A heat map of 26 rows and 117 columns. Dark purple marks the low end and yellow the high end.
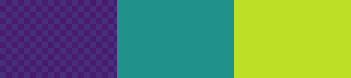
It is made of 1 by 3 panels. Panel 1,1: very low, checkered, faint in contrast. Panel 1,2: middling, flat. Panel 1,3: very high, flat.
